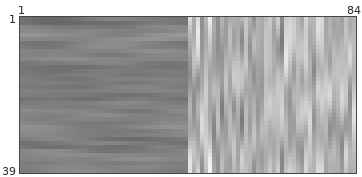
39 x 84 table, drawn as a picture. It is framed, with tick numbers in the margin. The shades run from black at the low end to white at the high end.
It is made of 1 by 2 panels. Panel 1,1: middling, streaked across, faint in contrast. Panel 1,2: high, streaked downward.
